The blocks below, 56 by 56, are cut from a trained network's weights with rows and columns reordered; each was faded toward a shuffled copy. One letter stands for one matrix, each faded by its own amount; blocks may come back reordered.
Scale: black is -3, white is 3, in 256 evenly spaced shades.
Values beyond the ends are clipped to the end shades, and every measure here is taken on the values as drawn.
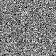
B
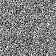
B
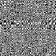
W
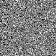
B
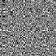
W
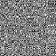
W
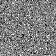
B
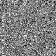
B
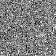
B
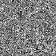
B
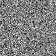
B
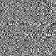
W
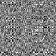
W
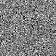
B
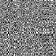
W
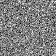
B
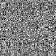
W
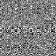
W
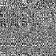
W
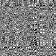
W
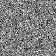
B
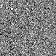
B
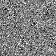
B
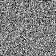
B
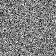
B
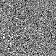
B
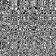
W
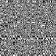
W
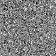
B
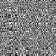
W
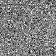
B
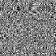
W
